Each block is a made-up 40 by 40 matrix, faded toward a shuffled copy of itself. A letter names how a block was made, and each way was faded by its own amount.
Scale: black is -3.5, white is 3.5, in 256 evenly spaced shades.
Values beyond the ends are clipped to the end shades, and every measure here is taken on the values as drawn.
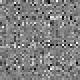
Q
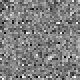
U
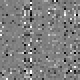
Q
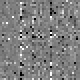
Q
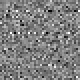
U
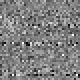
U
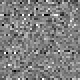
U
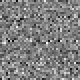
U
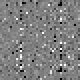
Q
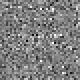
U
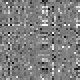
Q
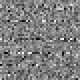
U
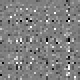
Q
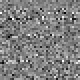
U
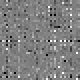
Q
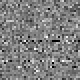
U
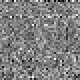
U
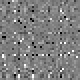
Q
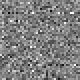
U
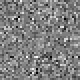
U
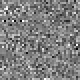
U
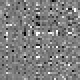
Q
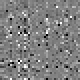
Q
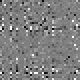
Q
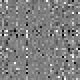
Q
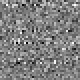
U
